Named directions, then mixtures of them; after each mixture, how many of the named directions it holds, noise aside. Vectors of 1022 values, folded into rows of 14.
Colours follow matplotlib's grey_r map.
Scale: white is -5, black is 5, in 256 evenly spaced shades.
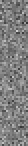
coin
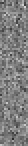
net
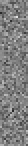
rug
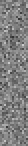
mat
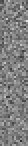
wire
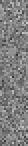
two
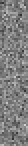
two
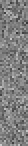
three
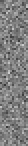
two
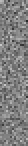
two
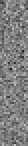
two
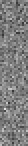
two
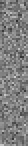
three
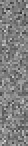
three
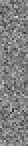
one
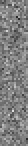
three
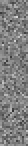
one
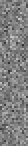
one
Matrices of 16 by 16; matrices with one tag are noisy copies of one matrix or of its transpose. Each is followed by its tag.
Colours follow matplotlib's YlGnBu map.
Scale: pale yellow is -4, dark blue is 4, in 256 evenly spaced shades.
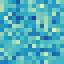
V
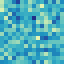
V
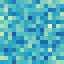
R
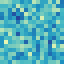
V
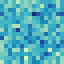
R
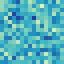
V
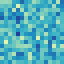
V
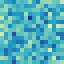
R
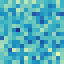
R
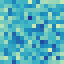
R
